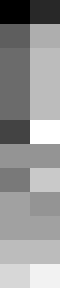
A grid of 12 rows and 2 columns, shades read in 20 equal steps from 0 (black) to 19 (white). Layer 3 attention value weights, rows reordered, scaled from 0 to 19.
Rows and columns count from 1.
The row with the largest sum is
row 12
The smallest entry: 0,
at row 1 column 1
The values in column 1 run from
0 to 16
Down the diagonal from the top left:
0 13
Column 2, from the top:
3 13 14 14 14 19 11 15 11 12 14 18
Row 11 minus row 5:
6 0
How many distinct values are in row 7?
1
